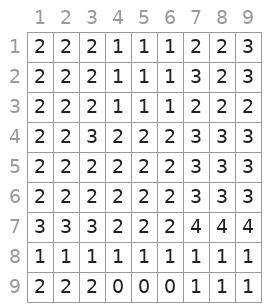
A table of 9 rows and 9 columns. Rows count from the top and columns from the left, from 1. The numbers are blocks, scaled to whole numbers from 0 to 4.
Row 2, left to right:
2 2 2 1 1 1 3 2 3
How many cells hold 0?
3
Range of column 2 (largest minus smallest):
2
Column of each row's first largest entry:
9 7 1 3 7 7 7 1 1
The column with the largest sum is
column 9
